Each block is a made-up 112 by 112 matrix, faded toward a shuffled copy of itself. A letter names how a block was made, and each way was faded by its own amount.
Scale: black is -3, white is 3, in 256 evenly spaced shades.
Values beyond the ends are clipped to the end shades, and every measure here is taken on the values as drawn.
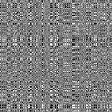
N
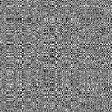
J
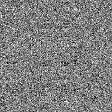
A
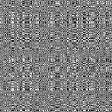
N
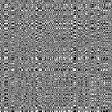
N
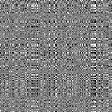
N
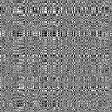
N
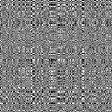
N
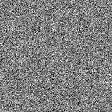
A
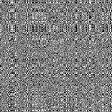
J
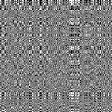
N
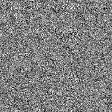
A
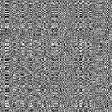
J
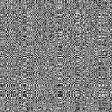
J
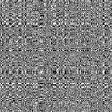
J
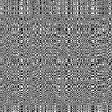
N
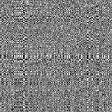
J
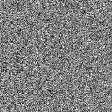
A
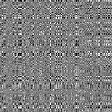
N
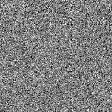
A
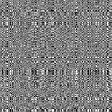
N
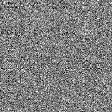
A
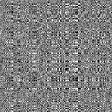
J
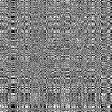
N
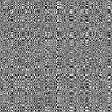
N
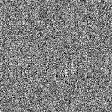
A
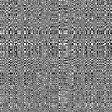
N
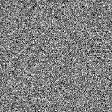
A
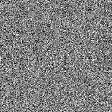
A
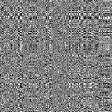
J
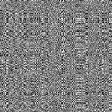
J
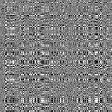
N
